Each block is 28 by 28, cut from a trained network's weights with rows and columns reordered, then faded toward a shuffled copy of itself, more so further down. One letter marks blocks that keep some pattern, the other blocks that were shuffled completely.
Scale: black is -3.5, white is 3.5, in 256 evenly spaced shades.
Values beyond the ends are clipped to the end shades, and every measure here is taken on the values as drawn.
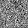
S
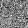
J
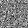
J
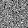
S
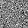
S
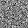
J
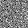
J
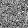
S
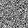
S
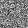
S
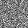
J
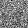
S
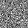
J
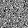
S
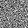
J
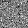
J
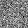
J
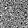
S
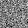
J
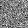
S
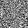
S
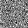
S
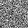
J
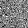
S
